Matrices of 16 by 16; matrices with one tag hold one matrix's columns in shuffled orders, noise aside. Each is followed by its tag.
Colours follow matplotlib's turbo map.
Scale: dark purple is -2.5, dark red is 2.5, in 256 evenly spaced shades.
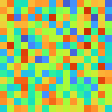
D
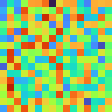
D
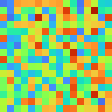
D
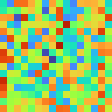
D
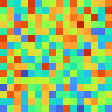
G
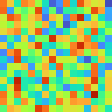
D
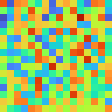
D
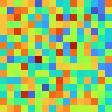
D
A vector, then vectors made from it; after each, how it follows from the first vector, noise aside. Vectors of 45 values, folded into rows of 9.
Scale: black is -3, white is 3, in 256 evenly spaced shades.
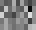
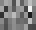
negated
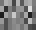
negated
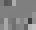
partly zeroed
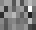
negated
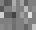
partly zeroed
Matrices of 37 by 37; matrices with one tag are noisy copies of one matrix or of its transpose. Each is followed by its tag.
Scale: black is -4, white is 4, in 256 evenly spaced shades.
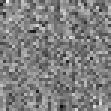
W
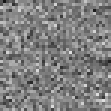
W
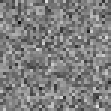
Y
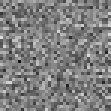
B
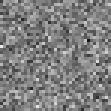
Y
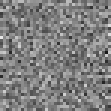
B
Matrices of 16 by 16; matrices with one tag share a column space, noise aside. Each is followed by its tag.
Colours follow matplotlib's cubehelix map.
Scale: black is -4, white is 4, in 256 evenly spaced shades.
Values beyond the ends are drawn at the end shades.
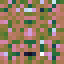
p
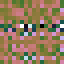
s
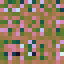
p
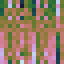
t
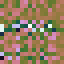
s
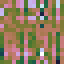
t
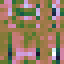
t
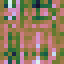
t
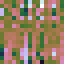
t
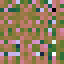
p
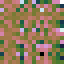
p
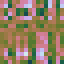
t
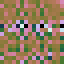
s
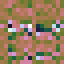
s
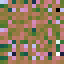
p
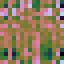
t
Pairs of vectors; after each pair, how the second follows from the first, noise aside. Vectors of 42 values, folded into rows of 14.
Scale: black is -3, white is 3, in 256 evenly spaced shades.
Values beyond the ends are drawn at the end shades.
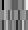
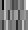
copied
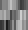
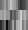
copied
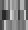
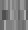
shrunk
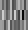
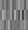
shrunk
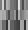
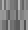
shrunk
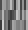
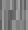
shrunk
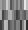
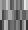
copied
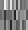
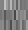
shrunk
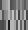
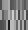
copied
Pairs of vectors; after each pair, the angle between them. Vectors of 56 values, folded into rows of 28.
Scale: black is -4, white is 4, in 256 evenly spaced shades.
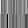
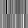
orthogonal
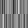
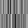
orthogonal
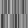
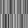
partly opposed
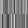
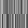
nearly parallel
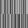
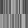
orthogonal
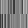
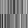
nearly parallel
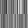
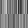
nearly opposite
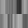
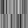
partly opposed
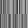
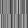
nearly opposite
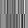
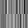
nearly opposite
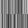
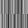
nearly parallel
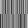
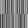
nearly parallel
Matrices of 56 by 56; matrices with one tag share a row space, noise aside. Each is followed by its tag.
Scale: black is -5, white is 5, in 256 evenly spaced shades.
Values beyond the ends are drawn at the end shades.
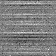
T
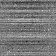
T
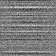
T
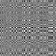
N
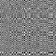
N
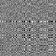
N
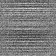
T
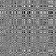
N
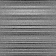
T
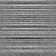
T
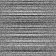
T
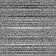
T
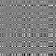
N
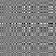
N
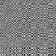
N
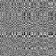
N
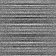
T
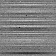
T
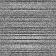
T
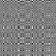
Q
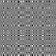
Q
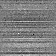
T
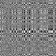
N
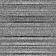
T
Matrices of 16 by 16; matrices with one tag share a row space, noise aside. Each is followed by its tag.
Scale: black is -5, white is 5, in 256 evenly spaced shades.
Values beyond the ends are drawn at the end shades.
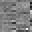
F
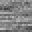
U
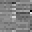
F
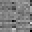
F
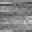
U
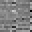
F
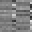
F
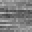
U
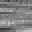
U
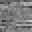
U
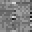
F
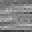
U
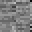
F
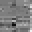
F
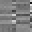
F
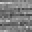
U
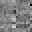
F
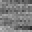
U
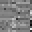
F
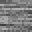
U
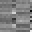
F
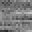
U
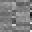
F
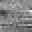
U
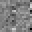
F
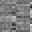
F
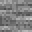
U
